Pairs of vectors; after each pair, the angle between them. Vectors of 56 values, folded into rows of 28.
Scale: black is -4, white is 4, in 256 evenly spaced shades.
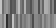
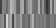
nearly opposite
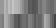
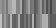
partly aligned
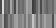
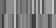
partly opposed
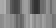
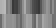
nearly parallel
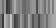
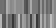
orthogonal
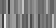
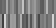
nearly parallel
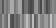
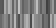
partly aligned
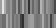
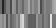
nearly opposite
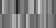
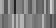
orthogonal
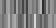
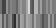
orthogonal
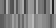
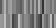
partly opposed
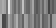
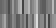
partly opposed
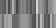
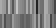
nearly opposite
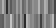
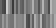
partly opposed
